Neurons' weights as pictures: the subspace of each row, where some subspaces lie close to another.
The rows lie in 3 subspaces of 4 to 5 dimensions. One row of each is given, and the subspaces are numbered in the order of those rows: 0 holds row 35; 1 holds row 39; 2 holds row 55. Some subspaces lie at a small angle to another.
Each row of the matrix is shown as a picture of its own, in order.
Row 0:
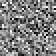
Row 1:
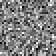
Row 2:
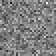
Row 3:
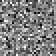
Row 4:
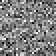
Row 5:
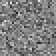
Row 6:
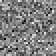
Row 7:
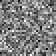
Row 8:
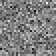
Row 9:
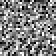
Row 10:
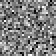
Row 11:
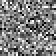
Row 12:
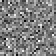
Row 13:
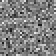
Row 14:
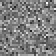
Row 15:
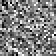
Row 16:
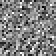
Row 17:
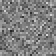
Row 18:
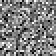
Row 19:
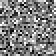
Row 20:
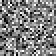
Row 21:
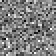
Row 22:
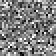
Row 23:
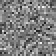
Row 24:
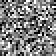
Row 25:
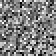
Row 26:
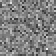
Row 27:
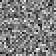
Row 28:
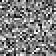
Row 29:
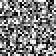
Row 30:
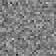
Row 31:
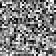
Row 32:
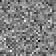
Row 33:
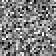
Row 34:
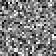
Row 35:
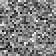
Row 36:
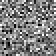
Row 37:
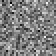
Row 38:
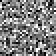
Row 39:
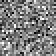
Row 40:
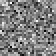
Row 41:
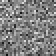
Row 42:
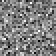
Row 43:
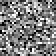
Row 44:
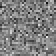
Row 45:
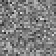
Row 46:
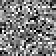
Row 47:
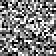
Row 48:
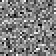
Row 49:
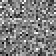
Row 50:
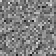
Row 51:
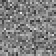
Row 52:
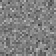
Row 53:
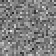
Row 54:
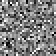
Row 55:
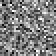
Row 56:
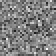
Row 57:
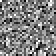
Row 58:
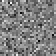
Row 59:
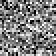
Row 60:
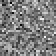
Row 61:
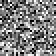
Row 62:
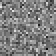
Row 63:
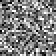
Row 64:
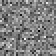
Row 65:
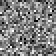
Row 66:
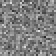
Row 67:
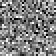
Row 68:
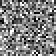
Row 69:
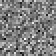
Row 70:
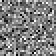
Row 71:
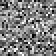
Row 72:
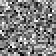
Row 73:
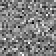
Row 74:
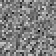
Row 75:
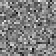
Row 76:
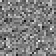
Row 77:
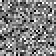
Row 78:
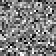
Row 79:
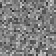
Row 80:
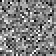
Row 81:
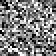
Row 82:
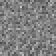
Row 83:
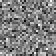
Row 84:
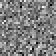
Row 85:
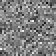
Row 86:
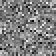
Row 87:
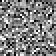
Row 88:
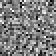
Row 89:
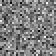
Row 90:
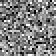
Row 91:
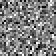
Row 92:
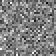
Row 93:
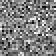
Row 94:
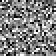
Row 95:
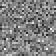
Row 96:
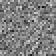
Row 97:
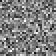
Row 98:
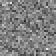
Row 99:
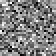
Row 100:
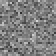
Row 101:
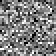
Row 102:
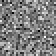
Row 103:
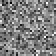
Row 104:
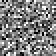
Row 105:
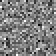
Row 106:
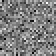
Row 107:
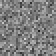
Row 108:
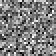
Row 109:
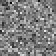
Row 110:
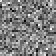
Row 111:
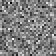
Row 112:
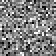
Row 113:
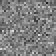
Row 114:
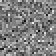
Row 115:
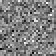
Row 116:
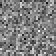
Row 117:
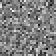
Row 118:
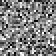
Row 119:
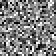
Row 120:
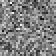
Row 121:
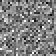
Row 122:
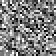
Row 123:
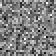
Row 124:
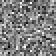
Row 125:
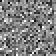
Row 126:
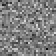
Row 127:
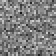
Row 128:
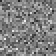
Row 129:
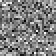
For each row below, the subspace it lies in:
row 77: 1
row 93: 1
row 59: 1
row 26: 2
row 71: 0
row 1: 2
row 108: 0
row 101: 0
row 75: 1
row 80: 2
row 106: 1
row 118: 2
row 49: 1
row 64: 0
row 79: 0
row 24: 2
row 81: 2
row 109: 2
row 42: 1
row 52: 0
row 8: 1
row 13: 2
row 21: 1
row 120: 2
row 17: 2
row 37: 2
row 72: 2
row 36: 0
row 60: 2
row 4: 1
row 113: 1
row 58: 2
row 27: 2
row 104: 2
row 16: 0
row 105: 0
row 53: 1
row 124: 1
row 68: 1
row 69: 0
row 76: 0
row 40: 2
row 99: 2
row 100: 0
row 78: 1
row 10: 1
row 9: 2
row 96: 0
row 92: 1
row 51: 1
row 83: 1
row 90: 1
